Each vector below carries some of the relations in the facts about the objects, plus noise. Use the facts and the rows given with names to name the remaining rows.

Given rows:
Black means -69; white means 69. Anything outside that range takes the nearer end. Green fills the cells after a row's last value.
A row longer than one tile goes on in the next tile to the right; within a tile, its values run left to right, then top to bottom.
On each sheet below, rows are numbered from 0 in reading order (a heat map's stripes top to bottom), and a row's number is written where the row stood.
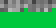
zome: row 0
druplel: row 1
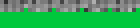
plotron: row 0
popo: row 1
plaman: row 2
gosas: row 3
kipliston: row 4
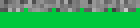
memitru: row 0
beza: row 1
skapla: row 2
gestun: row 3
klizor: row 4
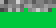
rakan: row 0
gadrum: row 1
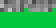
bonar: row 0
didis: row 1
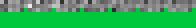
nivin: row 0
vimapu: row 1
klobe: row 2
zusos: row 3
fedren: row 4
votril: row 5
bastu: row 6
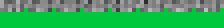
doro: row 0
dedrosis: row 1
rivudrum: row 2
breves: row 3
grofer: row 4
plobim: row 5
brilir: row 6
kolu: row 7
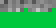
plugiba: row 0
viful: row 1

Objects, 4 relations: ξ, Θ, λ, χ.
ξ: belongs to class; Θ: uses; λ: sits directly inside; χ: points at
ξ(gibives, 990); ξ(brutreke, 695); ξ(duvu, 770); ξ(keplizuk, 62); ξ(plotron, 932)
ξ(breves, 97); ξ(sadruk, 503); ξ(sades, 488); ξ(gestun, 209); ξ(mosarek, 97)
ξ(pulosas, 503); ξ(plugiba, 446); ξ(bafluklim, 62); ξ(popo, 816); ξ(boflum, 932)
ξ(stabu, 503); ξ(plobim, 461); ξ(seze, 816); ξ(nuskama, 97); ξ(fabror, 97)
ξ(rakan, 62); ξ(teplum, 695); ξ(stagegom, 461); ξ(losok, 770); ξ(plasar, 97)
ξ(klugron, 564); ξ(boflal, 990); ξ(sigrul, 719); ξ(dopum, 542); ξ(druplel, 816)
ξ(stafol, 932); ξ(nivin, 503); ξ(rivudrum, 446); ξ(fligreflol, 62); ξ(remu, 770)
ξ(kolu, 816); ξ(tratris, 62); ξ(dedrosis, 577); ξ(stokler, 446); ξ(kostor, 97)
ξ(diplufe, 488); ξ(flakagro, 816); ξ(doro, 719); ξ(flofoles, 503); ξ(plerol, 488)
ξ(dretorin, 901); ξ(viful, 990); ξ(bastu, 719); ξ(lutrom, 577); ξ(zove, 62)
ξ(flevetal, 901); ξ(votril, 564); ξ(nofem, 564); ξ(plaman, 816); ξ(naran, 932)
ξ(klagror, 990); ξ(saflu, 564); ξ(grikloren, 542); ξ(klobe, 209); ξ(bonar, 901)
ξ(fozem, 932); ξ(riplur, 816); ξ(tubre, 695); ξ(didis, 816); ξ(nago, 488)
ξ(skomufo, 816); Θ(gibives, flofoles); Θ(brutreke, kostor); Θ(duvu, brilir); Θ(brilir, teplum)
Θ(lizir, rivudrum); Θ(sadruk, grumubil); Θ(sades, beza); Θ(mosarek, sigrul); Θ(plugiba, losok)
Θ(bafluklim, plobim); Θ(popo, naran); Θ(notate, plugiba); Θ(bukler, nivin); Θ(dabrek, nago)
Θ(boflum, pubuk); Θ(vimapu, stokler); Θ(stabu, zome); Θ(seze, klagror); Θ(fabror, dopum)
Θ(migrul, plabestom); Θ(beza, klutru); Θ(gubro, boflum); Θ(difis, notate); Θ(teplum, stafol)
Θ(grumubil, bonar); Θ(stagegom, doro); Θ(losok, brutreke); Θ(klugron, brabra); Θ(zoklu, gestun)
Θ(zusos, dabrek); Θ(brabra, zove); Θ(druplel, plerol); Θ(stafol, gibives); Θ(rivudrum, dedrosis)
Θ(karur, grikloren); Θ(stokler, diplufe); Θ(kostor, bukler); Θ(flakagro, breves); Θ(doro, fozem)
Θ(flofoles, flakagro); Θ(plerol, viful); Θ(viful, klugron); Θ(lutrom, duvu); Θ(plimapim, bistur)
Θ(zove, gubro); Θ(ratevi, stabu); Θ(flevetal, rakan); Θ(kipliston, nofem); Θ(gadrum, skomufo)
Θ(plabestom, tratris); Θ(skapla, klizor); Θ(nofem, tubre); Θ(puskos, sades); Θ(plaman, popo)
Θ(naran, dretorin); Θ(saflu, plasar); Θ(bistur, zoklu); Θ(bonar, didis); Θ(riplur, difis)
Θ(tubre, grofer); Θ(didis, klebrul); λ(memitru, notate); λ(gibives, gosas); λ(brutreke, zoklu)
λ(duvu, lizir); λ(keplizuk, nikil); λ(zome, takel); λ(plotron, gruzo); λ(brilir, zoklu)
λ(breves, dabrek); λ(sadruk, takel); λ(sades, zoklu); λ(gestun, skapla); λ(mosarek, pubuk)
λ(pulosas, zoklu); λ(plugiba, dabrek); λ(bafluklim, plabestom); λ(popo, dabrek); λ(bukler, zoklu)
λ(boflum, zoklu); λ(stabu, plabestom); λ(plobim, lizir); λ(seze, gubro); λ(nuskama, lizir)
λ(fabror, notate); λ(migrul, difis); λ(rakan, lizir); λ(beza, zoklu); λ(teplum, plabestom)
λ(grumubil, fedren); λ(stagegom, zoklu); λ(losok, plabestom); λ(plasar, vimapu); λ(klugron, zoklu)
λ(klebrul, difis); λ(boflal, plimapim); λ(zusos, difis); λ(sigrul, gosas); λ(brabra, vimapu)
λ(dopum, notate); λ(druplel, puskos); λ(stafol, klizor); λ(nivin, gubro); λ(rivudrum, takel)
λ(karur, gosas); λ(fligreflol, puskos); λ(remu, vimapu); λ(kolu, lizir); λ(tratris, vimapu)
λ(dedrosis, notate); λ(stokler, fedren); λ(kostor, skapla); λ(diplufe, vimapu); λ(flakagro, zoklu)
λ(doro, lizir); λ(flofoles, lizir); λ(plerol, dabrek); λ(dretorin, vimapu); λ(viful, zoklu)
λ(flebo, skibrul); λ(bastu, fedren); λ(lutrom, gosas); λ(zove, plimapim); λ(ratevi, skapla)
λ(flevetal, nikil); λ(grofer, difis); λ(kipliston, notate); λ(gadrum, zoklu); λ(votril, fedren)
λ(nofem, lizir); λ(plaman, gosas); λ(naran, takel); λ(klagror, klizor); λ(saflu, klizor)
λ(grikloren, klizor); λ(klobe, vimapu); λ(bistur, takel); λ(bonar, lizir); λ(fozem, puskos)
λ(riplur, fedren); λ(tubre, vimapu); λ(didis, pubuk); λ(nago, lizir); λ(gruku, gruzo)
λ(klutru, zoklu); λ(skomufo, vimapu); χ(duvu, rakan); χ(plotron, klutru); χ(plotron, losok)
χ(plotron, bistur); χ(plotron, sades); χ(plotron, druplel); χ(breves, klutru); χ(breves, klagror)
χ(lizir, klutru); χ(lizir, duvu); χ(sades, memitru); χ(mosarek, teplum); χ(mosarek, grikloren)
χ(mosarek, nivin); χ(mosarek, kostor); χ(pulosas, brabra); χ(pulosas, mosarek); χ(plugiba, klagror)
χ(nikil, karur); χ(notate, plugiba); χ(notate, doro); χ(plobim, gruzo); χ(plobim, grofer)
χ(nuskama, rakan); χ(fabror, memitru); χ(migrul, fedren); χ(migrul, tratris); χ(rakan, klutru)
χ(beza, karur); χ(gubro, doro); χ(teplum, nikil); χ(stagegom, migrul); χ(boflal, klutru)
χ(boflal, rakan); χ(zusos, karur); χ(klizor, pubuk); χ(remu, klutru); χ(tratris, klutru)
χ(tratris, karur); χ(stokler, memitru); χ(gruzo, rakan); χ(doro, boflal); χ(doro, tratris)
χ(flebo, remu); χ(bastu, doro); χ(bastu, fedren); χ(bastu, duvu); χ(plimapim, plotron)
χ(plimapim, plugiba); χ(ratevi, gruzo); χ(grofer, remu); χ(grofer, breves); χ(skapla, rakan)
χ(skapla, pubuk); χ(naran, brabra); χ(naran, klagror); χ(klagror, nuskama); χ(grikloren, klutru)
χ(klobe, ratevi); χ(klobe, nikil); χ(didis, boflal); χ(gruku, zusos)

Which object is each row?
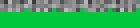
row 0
stokler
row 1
brabra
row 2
klebrul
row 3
tratris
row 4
nofem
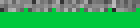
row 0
pubuk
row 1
bafluklim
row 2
remu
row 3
migrul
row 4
lizir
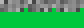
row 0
teplum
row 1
karur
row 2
sigrul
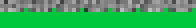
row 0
pulosas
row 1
flevetal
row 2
klagror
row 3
gruzo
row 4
fozem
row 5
klutru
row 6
dopum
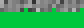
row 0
gruku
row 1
nago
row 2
boflal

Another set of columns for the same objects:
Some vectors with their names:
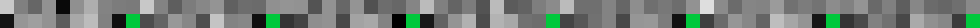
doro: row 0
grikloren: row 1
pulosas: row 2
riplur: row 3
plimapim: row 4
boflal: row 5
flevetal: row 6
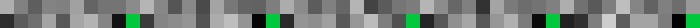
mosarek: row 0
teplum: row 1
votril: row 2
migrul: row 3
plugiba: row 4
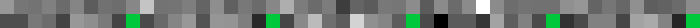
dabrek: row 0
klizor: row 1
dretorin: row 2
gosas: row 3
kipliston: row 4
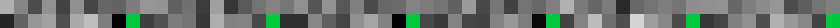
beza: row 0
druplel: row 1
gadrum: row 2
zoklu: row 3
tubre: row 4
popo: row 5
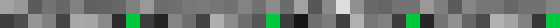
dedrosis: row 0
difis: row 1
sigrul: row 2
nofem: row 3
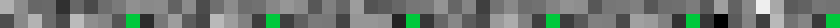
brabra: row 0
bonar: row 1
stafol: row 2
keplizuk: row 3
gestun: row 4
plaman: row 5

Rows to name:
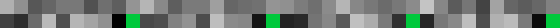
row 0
naran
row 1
plotron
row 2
kostor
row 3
zusos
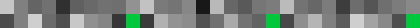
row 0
diplufe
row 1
fedren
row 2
plasar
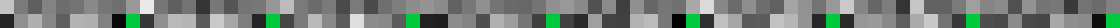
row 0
plobim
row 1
klobe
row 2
skomufo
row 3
losok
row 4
sades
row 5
rakan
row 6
stokler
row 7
klutru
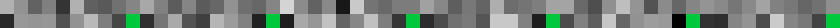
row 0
grumubil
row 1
nago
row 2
bastu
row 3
fabror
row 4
breves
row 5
nivin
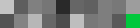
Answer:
vimapu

